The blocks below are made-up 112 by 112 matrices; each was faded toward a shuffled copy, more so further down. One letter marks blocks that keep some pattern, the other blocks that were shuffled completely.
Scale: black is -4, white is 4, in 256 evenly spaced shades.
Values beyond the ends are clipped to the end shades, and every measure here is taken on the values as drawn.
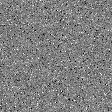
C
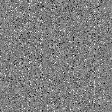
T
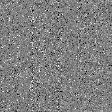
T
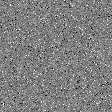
C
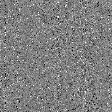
T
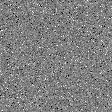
C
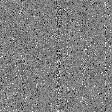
T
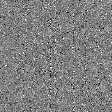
T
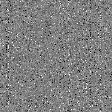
T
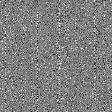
T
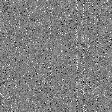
T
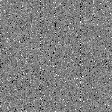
T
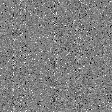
T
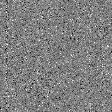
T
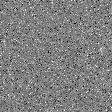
C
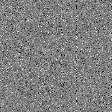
T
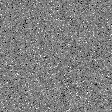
C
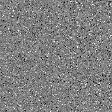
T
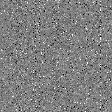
T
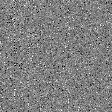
T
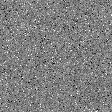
C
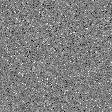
C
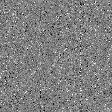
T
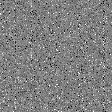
T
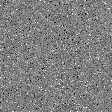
C
